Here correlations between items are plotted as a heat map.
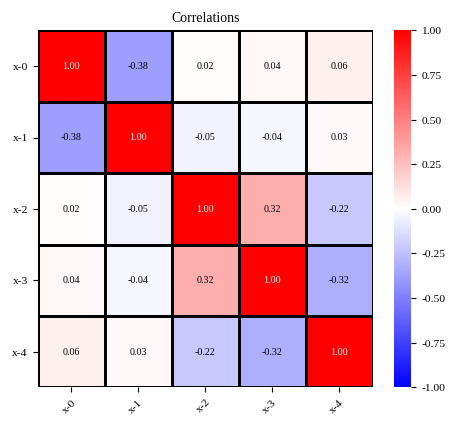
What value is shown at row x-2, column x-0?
0.02
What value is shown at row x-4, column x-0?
0.06
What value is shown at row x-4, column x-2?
-0.22
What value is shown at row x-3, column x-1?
-0.04
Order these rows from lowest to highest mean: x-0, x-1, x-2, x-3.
x-1, x-0, x-3, x-2
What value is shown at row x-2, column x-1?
-0.05
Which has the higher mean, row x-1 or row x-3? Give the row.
x-3
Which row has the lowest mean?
x-4
